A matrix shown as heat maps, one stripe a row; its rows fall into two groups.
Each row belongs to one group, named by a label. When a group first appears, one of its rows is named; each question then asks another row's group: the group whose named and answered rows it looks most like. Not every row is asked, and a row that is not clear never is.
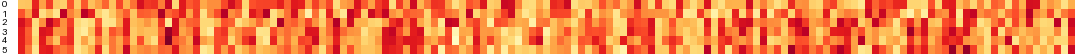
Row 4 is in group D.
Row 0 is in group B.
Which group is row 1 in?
B
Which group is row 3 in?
D
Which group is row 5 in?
D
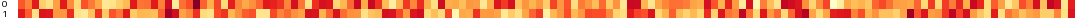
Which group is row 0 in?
B
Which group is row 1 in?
D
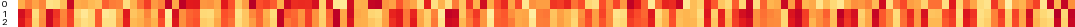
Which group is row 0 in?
B
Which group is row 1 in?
D
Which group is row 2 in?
D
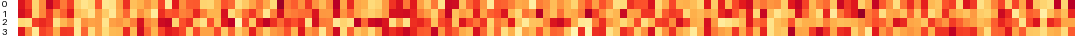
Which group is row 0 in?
D
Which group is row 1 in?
D
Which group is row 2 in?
B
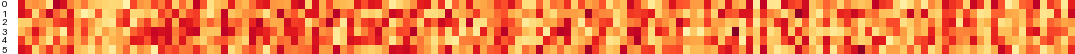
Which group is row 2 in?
B
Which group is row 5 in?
D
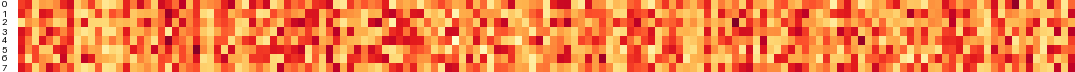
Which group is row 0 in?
B
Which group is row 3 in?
D
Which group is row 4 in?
D
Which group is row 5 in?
B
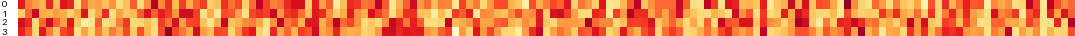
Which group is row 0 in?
B
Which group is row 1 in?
B
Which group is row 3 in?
D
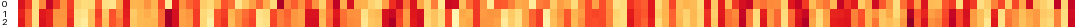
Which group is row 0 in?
D
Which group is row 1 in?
D
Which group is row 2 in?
D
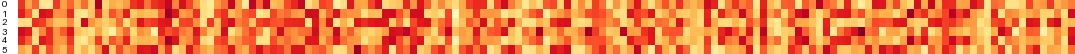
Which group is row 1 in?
D
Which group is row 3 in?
D
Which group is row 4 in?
D
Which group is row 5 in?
B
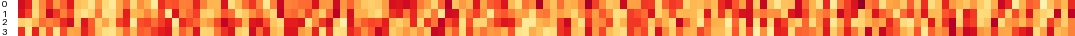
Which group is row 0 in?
D
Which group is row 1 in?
D
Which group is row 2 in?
B
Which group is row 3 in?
B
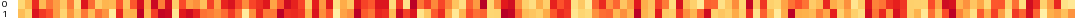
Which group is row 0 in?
B
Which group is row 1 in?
B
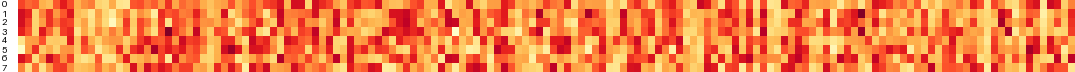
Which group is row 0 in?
B
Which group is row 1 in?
D
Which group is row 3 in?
D
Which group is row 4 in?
B
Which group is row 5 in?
B
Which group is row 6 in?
D
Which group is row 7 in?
B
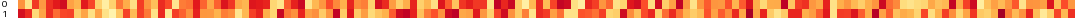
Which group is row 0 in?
B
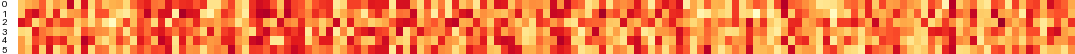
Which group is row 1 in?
B
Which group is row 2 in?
D
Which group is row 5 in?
B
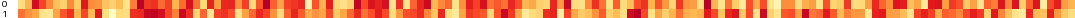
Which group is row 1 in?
B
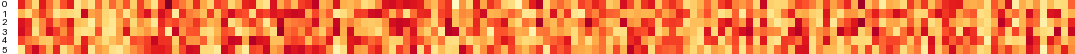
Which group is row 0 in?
D
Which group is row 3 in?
D
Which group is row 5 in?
B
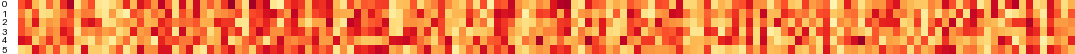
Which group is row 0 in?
B
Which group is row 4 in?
D
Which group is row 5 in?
B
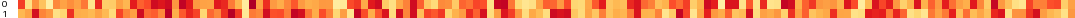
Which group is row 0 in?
B
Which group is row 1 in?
B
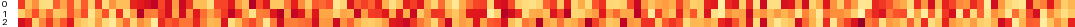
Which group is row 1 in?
B
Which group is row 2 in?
D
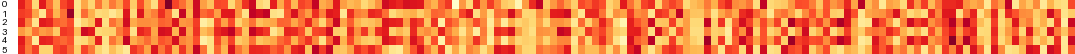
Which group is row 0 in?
D
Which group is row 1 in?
B
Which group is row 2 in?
D
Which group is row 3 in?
B
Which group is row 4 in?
D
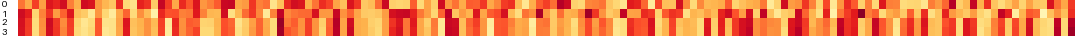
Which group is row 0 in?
B
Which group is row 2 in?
D
